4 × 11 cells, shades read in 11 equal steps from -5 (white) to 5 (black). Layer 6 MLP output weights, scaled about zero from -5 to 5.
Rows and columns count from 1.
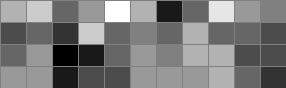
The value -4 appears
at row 1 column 9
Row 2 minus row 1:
4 4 2 -2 6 2 -3 -3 5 2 2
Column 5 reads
-5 1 1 2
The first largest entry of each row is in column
7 3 3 3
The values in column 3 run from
1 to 5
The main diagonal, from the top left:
-2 1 5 2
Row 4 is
-1 -1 4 2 2 -1 -1 -1 -2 1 3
